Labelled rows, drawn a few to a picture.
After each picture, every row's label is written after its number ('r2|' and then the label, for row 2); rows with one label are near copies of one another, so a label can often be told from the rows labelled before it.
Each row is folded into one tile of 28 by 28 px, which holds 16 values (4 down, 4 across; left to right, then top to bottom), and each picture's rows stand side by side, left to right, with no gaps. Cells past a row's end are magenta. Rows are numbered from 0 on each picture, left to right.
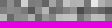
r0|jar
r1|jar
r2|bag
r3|bag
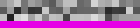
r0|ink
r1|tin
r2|ink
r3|bag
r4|tin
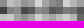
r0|bag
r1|bag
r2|bag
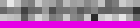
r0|bag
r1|bag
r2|bag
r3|ink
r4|bag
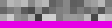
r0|bag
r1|ink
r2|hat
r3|ink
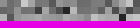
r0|jar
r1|tin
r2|tin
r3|hat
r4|ink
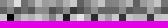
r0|ink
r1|bag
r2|ink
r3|ink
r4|ink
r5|ink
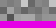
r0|jar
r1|jar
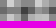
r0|bag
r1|bag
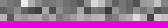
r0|jar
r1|tin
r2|hat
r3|bag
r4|hat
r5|ink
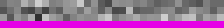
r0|jar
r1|ink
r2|jar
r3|hat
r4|tin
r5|hat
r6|hat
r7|hat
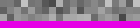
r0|jar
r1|hat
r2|tin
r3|jar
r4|jar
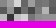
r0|ink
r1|tin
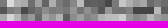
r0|bag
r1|jar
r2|jar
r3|hat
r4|bag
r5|tin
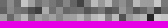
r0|jar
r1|tin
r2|hat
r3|bag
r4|jar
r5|ink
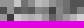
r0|ink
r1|bag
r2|hat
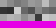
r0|tin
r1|ink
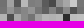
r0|jar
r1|hat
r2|ink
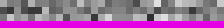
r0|tin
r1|tin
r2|jar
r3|ink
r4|hat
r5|ink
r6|bag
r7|jar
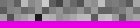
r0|jar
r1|ink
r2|hat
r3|ink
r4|jar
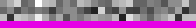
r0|ink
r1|bag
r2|jar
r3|tin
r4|ink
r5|hat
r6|ink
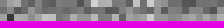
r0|ink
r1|hat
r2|hat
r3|bag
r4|jar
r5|bag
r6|hat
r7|hat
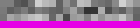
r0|hat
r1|bag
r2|jar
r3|tin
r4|bag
